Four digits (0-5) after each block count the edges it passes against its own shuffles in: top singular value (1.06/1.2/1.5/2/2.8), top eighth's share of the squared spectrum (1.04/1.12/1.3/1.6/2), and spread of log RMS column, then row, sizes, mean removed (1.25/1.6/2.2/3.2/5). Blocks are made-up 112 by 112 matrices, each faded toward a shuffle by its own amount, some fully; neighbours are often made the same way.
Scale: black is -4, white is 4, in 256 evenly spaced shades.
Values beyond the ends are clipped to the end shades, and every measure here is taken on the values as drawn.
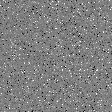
0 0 0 0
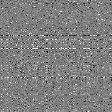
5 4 1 3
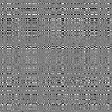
5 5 3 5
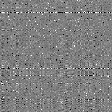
5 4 2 3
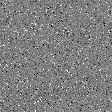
2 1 0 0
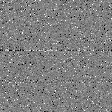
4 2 0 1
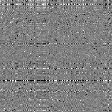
5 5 2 3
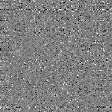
4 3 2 2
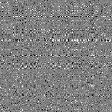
5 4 2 3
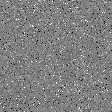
0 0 0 0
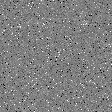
0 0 0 0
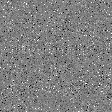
3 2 0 1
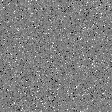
1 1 0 0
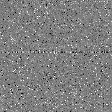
3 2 0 1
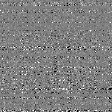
2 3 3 4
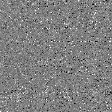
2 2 1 2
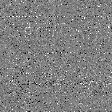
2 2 1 2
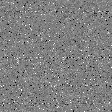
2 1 0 1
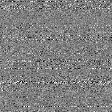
2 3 0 4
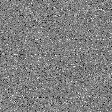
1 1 0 2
